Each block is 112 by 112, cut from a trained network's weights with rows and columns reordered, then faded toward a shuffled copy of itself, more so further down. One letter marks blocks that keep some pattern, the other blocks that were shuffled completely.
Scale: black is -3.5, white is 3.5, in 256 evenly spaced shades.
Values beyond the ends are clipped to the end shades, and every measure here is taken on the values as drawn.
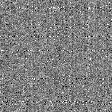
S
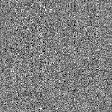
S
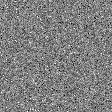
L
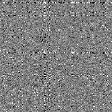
S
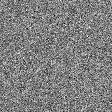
L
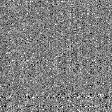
S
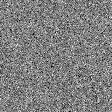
L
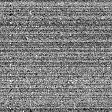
S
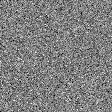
L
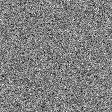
L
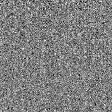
S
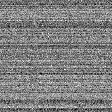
S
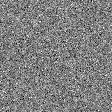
L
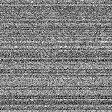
S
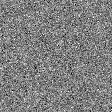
L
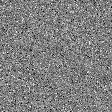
L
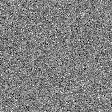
L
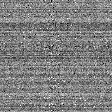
S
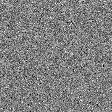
L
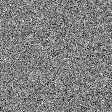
L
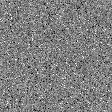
L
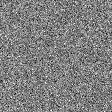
L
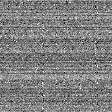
S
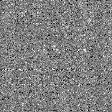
S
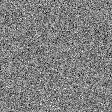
L
